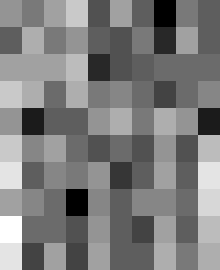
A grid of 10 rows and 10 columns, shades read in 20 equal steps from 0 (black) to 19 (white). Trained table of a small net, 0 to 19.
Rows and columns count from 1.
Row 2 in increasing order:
3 6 7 7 7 9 9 11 12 13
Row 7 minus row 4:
2 -6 2 -4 2 -6 -1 7 -1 7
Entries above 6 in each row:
8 8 8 9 8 7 9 9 8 8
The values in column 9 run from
6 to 12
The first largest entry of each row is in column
4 2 4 1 6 1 1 10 1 1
